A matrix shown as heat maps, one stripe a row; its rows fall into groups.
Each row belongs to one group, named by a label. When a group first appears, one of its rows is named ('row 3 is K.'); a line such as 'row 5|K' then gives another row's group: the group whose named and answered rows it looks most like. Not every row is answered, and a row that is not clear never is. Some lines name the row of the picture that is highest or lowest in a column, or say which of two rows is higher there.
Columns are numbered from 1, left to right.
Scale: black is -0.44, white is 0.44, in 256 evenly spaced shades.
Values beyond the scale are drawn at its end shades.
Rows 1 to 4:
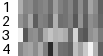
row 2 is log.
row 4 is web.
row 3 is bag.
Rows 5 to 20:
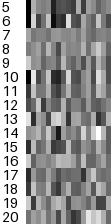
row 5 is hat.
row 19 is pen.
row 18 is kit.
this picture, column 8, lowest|6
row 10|kit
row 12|log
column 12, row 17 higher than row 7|No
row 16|bag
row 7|bag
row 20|web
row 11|kit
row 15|kit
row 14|web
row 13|pen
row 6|kit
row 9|log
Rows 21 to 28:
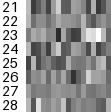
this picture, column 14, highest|23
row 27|bag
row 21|pen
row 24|pen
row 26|web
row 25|kit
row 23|web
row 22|bag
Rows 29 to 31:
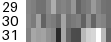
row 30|log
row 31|web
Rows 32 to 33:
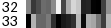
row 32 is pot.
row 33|hat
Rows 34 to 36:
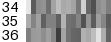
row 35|log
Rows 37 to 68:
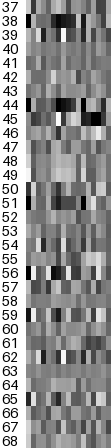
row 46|web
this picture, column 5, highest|56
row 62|log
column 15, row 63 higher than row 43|No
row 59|kit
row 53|log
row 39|log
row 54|log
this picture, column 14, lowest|45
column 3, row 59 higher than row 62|No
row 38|hat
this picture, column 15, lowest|45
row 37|pen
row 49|bag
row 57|pen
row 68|bag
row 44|hat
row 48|bag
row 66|pen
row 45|pot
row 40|log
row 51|hat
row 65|kit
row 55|web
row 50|kit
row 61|pot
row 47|pen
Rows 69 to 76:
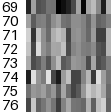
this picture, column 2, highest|74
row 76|kit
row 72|pen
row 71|pen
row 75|web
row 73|pen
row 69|hat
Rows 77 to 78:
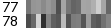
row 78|log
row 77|web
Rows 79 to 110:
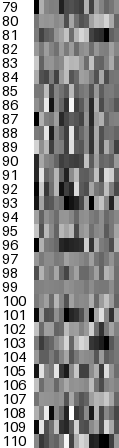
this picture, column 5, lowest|84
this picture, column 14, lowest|110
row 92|kit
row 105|kit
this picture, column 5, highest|105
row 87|hat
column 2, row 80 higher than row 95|Yes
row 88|log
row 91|kit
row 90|hat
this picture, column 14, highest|101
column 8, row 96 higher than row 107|No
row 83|bag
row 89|log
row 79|hat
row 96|hat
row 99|bag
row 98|kit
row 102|bag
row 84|pen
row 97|bag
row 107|web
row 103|pot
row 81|pot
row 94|pen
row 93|hat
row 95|pen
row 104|pen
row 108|log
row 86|log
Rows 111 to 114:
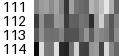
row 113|hat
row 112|hat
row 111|web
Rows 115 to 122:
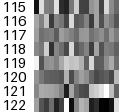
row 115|kit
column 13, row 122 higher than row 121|No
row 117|pen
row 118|log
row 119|bag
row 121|web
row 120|pot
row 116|log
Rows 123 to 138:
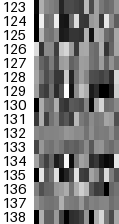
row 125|hat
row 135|kit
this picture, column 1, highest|126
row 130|hat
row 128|pot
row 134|pot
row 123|hat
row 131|kit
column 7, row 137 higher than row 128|No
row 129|pot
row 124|kit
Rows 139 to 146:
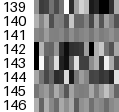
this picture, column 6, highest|146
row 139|pot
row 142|hat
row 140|log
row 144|pot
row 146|pen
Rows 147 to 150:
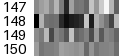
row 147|web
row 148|hat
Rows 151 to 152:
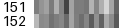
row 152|log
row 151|web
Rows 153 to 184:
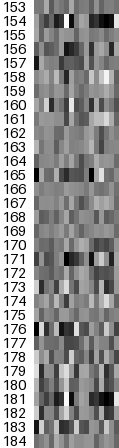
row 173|pen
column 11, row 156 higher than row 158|Yes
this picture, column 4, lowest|160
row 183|kit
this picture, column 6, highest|179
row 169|web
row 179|pen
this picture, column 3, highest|160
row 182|pen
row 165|hat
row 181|pot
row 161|web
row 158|web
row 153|log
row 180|pen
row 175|pen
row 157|hat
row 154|pot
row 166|bag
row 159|web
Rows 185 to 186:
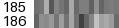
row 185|log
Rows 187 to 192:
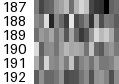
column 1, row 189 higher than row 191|No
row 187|pot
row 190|bag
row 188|log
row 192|hat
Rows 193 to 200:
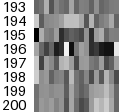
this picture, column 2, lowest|197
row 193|log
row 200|web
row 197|pen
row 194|bag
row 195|hat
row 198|log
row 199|web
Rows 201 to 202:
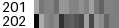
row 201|bag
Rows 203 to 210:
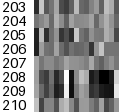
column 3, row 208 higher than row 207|No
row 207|bag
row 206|hat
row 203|kit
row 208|pot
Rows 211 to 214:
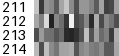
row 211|pen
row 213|hat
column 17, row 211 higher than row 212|Yes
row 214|pen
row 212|log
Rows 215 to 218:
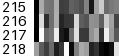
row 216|kit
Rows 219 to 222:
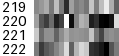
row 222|pot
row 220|pot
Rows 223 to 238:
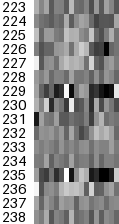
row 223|log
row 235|pot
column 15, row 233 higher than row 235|Yes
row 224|pot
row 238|log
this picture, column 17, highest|229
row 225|bag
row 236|bag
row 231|hat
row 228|log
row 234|log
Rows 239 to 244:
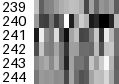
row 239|bag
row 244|web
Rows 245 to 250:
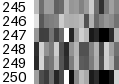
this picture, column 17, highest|250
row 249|kit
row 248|kit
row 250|pot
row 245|bag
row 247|pot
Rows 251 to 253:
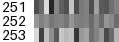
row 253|pen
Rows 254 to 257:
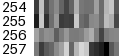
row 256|bag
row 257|pot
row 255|kit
